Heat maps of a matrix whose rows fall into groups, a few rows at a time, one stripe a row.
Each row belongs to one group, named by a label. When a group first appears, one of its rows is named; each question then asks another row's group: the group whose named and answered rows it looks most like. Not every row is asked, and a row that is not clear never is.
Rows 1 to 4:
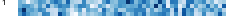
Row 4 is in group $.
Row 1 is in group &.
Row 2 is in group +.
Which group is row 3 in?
$
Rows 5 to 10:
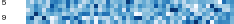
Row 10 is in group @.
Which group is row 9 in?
&
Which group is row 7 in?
+
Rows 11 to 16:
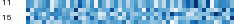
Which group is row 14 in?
+
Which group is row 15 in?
+
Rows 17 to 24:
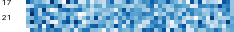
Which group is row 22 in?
&
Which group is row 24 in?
+
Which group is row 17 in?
$
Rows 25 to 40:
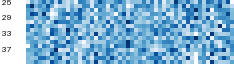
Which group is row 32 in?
$
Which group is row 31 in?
$
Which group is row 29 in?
@
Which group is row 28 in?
&
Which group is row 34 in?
@
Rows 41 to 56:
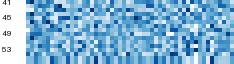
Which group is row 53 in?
@
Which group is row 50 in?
$
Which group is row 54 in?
+
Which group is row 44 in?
$
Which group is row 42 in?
+
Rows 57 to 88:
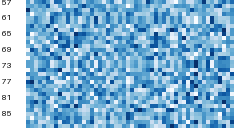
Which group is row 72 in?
@
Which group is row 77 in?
$
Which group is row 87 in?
+
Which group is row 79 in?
&
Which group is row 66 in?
&
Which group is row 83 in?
&
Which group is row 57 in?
+
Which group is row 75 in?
+
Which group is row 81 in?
@
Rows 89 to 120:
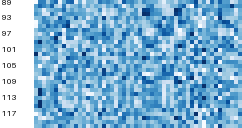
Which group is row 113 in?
@
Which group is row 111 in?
$
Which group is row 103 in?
&
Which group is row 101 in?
@
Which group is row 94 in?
+
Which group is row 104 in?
@
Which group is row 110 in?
@
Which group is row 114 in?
$
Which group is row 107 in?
&
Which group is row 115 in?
$
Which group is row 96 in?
&
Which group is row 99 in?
$
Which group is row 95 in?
+
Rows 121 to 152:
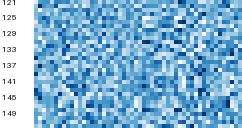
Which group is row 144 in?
$
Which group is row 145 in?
$
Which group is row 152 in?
&
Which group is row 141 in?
+
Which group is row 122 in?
$
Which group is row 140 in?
&
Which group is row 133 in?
+
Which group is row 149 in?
@
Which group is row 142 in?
&
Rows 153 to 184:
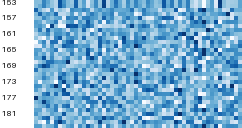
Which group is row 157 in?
&
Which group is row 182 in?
&
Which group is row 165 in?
@
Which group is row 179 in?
+
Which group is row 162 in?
&
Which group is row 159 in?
&
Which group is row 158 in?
@
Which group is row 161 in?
+
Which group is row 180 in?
@
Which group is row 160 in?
&
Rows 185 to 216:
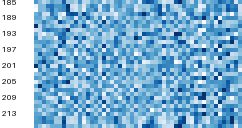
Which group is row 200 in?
&
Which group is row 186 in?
+
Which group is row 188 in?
&
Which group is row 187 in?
+
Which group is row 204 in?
@
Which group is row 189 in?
@
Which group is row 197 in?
@
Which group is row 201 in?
$
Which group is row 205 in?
+
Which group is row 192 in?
+
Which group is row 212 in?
+
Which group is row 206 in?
$
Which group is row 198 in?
$
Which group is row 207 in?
+
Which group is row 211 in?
@
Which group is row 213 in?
@
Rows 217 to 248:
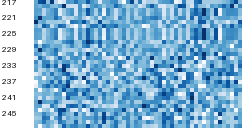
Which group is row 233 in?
+
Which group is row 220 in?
@
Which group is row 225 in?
@
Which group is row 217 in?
&
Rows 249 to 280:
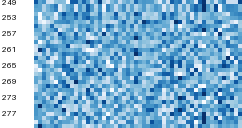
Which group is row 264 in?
+
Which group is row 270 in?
+
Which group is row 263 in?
$
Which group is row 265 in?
+
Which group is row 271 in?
+
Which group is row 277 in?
+
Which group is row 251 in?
@
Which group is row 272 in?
@
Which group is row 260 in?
+
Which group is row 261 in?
$
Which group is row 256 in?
@
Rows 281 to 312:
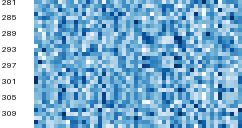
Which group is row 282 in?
&
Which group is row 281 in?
@
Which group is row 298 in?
&
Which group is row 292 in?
+
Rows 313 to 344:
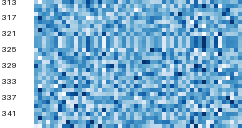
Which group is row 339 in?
$
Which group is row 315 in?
$
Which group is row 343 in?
&
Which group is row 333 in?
@
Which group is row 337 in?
$
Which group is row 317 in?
$
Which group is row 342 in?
$
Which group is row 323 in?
@
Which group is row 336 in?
&
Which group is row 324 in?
@
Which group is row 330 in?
@
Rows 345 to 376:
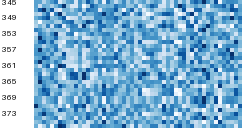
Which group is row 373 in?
&
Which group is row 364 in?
&
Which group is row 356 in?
@
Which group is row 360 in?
$
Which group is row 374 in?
@
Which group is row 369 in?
@
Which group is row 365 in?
$
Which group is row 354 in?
$
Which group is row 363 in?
&
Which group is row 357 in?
$
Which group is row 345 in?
@
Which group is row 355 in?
&
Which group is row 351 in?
&
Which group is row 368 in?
&
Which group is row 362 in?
@
